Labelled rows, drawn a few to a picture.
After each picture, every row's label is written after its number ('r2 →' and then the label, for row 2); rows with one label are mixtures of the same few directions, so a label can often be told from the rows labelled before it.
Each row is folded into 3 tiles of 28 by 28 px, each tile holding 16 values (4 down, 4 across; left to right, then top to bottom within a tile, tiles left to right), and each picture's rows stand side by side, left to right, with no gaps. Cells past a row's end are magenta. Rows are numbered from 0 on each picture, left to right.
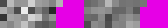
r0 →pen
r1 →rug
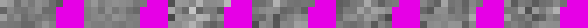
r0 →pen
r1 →pen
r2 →pen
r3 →rug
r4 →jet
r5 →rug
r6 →pen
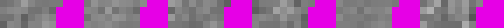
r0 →rug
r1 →pen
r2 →pen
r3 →jet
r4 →pen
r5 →rug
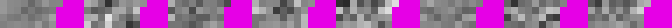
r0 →jet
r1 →rug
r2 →pen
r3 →jet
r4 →pen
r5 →jet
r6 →jet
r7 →pen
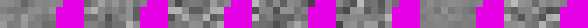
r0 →rug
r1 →rug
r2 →jet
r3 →pen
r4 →rug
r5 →pen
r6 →jet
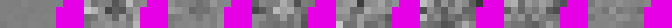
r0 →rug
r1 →jet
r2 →jet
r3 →jet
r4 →rug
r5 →pen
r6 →pen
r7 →pen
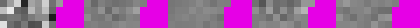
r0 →rug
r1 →pen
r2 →jet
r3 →pen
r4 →jet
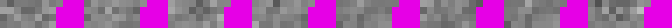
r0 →jet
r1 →pen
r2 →jet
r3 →rug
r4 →rug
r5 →pen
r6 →rug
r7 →pen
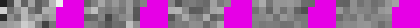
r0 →pen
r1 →rug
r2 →jet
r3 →pen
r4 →pen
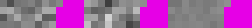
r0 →jet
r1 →rug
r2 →pen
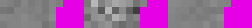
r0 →rug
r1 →pen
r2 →jet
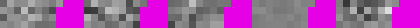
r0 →pen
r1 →jet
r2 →rug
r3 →jet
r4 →pen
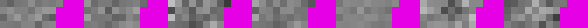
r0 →jet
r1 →pen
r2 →pen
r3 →pen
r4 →pen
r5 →jet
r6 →jet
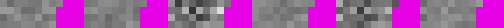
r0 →jet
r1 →rug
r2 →pen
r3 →jet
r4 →pen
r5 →pen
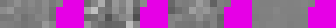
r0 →rug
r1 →rug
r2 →jet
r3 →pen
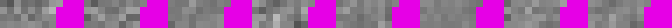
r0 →pen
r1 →jet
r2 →rug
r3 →rug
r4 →rug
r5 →pen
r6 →pen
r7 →rug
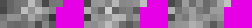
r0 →jet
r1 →pen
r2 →pen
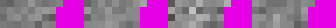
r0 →jet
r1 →pen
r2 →pen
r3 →rug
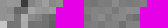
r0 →rug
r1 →jet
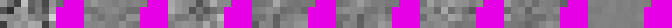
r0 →rug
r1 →jet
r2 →jet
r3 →rug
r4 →rug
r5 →pen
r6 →pen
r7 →rug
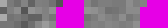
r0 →pen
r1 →jet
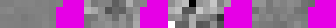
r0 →rug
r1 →jet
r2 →rug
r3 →pen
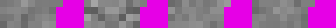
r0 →rug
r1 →jet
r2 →pen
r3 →jet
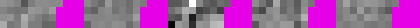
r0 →rug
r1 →rug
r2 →rug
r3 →rug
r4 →pen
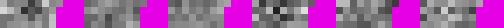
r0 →jet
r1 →rug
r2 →pen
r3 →pen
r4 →pen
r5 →pen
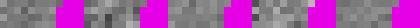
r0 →pen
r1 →rug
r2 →rug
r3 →pen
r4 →jet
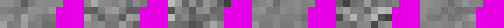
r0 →rug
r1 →jet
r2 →pen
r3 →rug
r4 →jet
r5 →jet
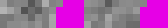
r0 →jet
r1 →rug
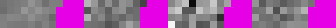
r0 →jet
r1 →pen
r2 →rug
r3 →pen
